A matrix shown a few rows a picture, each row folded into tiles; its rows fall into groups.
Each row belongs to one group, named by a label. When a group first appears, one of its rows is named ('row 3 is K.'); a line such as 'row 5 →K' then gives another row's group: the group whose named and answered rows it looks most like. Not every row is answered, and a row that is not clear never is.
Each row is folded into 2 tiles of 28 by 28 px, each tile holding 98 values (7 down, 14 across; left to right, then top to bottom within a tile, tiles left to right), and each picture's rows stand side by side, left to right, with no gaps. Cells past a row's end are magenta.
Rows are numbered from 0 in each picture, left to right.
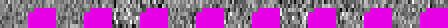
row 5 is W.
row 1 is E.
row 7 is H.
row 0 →E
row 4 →E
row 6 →E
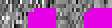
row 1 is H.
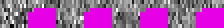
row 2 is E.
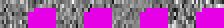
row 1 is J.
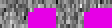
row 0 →E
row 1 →W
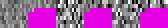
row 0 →E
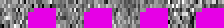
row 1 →H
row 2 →E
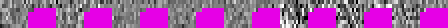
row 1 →W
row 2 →E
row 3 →W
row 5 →E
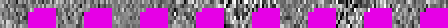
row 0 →E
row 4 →H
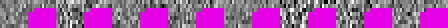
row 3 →E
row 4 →E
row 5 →W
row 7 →W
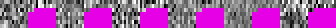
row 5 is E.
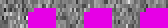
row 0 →E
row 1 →H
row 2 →J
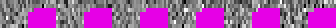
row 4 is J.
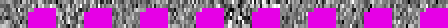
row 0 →H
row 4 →H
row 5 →E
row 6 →J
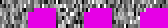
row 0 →W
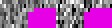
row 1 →J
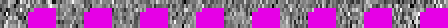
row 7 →W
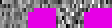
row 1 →W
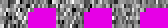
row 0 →H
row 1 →J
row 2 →J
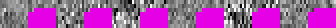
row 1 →W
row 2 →E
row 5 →H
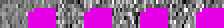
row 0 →W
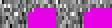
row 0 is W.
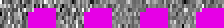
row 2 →J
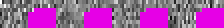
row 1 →E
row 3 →E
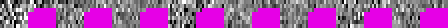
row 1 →W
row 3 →J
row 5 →J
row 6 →E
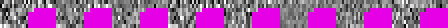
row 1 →H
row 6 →E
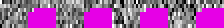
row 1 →J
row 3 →E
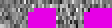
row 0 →H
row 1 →J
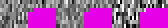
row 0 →E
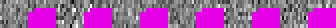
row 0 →J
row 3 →H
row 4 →J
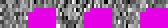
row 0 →J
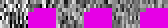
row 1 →H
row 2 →E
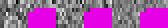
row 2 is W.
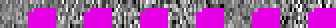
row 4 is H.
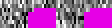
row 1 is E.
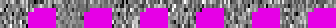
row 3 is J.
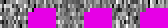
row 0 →J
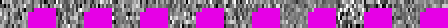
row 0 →W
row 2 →J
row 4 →H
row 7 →H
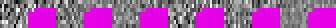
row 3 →W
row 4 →J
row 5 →W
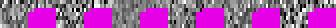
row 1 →H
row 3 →J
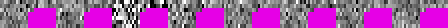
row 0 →H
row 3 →J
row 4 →J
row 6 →H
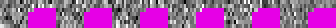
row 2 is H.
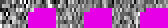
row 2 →W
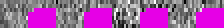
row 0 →E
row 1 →W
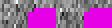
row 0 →J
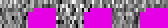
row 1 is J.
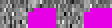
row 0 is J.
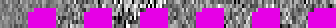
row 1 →E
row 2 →E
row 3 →H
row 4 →W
